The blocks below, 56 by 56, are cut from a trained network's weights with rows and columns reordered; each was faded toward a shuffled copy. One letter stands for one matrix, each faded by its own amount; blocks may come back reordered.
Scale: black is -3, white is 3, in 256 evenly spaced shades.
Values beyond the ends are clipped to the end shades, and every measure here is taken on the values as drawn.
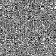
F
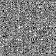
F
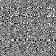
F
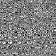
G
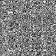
F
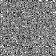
F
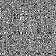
F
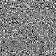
G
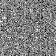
F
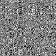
G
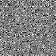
G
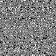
G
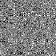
F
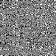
G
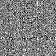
F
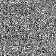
F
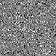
G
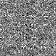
F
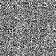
F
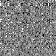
F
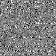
G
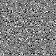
G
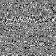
G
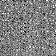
F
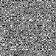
G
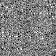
F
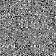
G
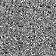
F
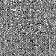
F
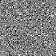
G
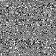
G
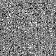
F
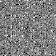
F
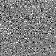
G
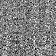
F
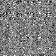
F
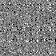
F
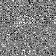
G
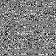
G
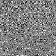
G
